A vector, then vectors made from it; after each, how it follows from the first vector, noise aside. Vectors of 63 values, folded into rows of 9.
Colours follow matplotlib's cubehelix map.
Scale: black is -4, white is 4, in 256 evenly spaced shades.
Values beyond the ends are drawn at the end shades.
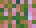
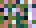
scaled up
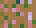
partly zeroed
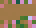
partly zeroed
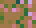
partly zeroed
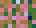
negated
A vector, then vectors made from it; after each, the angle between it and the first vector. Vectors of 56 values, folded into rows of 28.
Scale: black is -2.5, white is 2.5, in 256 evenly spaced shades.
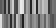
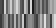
partly opposed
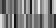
partly aligned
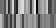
nearly parallel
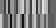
nearly parallel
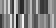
nearly opposite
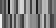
nearly parallel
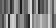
partly opposed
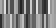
nearly opposite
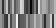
partly aligned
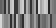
nearly parallel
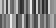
nearly opposite
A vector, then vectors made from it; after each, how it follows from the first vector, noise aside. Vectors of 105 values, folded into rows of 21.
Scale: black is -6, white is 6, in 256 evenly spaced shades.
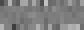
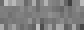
reversed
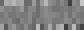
reversed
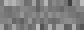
reversed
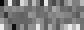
scaled up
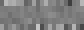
reversed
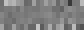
reversed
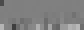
partly zeroed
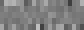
reversed
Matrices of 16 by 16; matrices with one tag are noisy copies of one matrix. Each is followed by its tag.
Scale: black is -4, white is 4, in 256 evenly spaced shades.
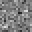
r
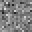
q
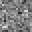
r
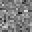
r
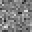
r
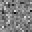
q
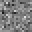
q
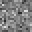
r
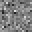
q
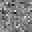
q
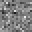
q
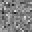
q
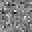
q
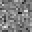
r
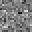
r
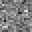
r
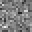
r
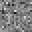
q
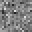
q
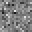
q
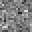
r
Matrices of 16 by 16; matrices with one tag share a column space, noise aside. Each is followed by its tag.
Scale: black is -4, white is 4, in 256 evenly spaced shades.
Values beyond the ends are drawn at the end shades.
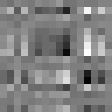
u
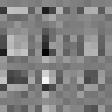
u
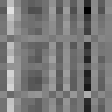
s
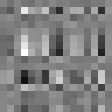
u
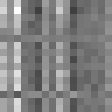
s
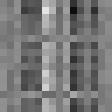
s
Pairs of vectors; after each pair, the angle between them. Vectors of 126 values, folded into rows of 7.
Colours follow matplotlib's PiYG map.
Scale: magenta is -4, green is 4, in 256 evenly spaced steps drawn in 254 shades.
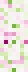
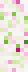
partly opposed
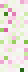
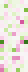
orthogonal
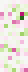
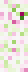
nearly parallel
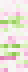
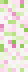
orthogonal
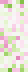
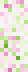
nearly opposite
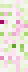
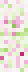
partly aligned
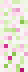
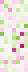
orthogonal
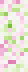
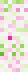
partly opposed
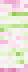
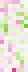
partly aligned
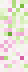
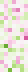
orthogonal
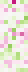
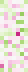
orthogonal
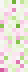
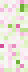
orthogonal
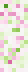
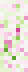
partly opposed
